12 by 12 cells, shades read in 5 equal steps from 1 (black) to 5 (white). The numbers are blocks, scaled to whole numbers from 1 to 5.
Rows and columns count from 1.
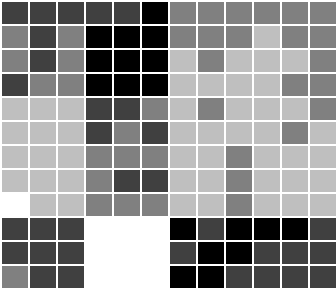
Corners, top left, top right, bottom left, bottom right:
2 3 3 2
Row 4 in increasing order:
1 1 1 2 3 3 3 3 4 4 4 4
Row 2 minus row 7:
-1 -2 -1 -2 -2 -2 -1 -1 0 0 -1 -1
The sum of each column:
38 35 37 33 33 32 38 36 35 40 37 37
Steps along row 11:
same same up same same down down same up same same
